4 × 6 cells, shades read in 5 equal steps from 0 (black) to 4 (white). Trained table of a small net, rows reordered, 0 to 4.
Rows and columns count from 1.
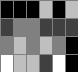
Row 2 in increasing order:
1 1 1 1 2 2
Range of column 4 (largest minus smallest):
2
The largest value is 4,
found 2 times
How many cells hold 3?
6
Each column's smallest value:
0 0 0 1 0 0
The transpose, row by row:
0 1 2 4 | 0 2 3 3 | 0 2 2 3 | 3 1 3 1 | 0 1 2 4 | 3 1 0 0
